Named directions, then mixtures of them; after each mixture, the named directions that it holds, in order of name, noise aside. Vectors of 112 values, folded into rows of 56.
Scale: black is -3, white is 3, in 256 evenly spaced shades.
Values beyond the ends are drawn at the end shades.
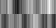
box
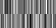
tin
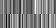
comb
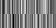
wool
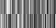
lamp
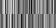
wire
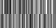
comb, tin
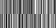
comb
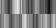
box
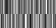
tin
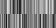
box, comb, lamp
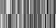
lamp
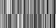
lamp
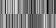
box, lamp, wire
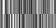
comb, wire, wool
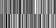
comb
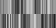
box, comb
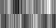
box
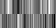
box, lamp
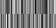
comb, lamp, wool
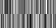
tin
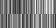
box, comb, tin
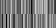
comb, wire, wool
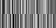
wool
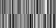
lamp, tin, wool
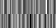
comb, lamp, tin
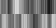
box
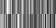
lamp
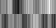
box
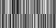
box, lamp, wool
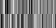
lamp, tin, wire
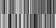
box, lamp, wire
